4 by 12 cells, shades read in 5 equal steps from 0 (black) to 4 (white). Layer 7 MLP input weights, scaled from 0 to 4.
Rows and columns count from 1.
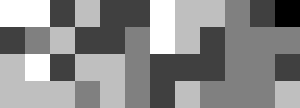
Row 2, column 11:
2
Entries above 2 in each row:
6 3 4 6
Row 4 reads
3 3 3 2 3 2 1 3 2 2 2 3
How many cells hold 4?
5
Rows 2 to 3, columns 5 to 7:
1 2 4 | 3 2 1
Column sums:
11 13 8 9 8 7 10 10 7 8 7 6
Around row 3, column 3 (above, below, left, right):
3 3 4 3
